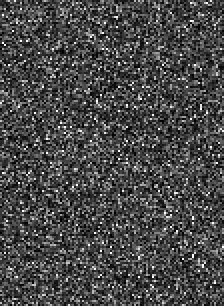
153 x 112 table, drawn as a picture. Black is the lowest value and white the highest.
Odd rows or columns: none. Histogram: skewed, a long tail of high values. Average level on the scale: 30%. Grain: fine. Mirror symmetry: none.
